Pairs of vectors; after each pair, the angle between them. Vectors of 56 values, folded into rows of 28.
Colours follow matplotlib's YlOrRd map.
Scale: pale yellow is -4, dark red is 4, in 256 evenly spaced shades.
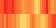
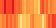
nearly parallel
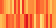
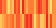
nearly parallel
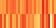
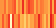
partly opposed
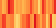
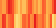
nearly parallel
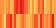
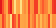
partly opposed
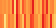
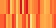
partly opposed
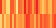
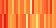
partly opposed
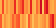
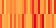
orthogonal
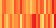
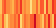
nearly parallel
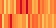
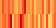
orthogonal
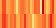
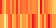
partly opposed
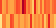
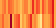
orthogonal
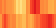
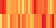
partly aligned
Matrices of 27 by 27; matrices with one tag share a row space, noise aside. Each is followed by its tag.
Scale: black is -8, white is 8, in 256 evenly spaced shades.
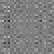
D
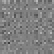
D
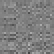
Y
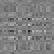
Y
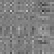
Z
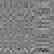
Z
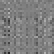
D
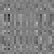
D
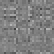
Y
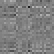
Y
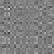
D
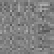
Z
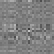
Y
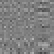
Z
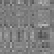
Z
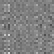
D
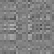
Y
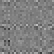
D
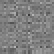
Y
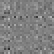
D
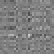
Y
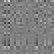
D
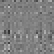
D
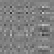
Z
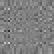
D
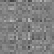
Y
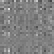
D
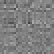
Y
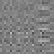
Z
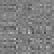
Y
